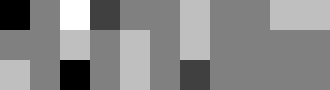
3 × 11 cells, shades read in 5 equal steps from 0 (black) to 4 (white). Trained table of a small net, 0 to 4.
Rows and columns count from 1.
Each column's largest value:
3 2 4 2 3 2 3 2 2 3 3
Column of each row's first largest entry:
3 3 1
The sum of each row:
24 25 21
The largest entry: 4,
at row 1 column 3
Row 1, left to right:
0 2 4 1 2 2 3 2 2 3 3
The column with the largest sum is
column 5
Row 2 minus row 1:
2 0 -1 1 1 0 0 0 0 -1 -1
